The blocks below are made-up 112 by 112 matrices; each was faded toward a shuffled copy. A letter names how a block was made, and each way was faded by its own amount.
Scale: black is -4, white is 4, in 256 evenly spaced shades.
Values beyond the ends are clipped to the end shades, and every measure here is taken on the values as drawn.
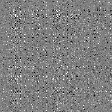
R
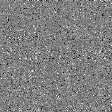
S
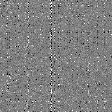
R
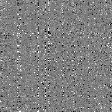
R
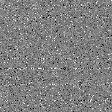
S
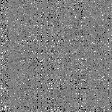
R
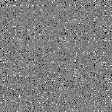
R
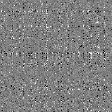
R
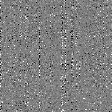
R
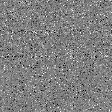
S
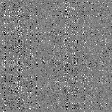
R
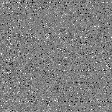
S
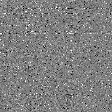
S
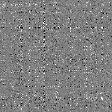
R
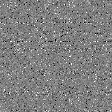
S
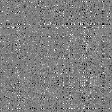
R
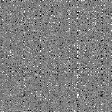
R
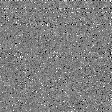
S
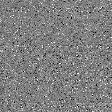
S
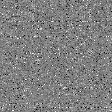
S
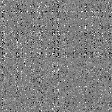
R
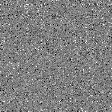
S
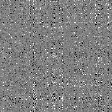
R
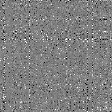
R
